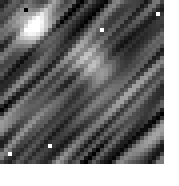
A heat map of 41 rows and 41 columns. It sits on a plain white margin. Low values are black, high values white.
The halves do not mirror each other. Streaks slant up to the right. The top left is the ninth with the highest average. Two bumps rise from the field. Five lone cells stand out: four far higher and one far lower than their neighbours.
